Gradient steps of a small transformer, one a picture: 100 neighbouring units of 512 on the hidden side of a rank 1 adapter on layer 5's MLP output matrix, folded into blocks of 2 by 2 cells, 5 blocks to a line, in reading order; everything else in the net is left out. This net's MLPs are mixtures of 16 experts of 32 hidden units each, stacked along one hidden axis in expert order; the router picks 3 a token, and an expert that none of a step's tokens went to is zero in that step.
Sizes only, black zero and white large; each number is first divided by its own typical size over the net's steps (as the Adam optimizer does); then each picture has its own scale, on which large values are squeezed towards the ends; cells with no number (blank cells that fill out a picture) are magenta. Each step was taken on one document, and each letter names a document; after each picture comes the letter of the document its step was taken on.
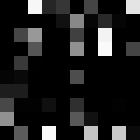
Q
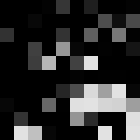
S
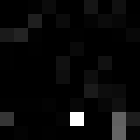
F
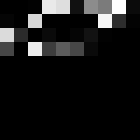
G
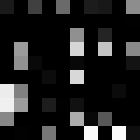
Q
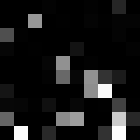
F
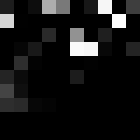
Q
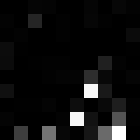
F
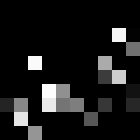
S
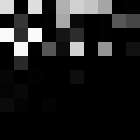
Q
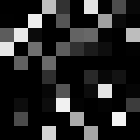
G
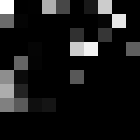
Q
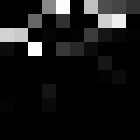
G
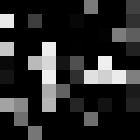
S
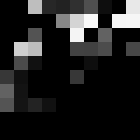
Q
